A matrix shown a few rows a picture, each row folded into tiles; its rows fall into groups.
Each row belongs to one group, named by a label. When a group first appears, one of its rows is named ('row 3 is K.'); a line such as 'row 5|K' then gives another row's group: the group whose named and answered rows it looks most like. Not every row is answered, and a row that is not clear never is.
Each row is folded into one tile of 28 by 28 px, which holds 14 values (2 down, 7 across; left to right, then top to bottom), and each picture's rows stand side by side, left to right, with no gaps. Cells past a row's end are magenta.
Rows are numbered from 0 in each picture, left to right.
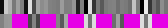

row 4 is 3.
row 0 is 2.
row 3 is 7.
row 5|7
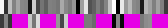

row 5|2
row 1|7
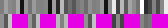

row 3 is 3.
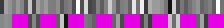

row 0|2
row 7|3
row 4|3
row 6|7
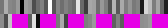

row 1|3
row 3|2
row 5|2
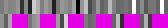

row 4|3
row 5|3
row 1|2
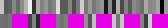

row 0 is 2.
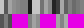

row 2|7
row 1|2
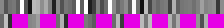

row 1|2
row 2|3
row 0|3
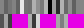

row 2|7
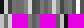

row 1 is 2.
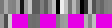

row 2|2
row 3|7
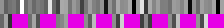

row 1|3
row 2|2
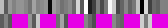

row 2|3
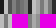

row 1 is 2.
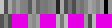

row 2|7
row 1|7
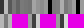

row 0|7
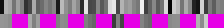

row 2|2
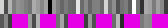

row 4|3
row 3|3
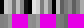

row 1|2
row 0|2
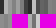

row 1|7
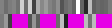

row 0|3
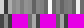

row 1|3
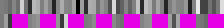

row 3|2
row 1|2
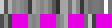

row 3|3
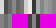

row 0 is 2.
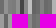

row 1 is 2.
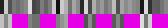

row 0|7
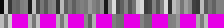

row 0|7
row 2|7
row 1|7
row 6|2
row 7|7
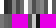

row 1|3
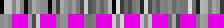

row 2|2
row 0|2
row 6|3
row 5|7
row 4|7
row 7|2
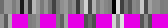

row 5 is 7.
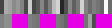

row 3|3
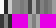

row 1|7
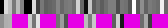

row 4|3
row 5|3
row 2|3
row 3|7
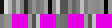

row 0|2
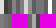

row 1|3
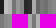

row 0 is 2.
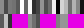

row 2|2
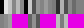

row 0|2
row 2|7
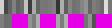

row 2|7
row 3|3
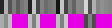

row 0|7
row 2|7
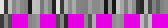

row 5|7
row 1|2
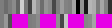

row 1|2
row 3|2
